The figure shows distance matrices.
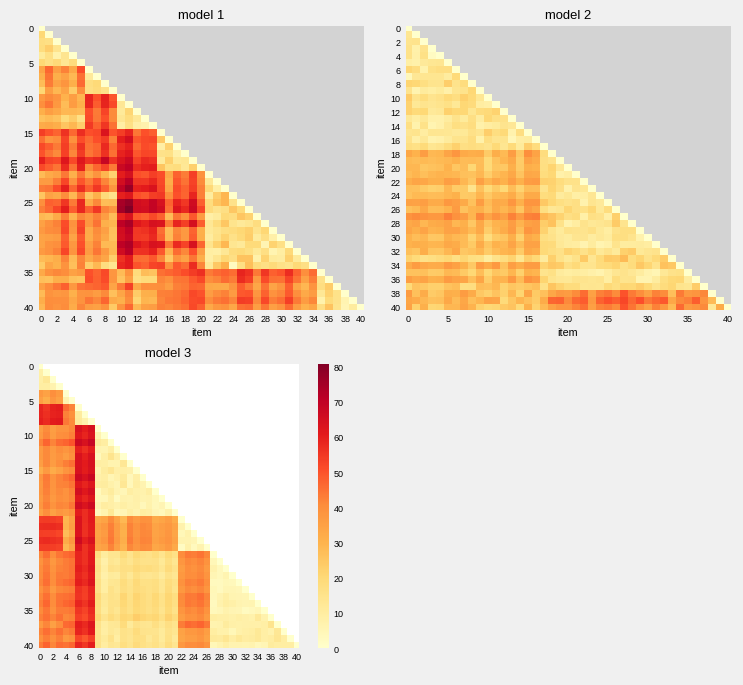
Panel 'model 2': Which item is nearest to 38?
40
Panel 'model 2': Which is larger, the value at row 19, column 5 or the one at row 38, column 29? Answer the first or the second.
the second
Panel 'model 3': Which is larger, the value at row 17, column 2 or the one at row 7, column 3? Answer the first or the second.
the second
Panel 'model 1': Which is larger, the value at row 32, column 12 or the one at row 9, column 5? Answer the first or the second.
the first
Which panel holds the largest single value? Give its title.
model 1
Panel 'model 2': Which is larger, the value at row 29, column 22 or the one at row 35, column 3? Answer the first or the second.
the second
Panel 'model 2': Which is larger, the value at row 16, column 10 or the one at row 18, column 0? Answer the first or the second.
the second
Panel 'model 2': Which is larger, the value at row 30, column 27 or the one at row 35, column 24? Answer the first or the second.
the first
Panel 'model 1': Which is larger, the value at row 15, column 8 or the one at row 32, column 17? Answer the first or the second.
the first
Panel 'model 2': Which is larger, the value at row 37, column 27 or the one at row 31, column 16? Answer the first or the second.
the second
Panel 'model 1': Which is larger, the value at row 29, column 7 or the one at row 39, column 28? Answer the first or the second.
the second
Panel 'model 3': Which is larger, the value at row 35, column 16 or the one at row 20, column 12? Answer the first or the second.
the first
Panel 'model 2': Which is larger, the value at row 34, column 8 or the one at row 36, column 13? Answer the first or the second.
the second
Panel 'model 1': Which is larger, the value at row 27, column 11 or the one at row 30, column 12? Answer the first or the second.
the first
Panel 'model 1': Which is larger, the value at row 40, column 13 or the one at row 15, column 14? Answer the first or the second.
the second
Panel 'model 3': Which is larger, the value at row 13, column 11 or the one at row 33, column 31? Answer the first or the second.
the first
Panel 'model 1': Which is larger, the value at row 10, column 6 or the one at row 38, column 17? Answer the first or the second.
the first
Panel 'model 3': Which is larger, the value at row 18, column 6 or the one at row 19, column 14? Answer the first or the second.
the first
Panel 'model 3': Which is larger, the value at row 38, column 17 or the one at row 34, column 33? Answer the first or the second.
the first
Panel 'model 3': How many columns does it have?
41
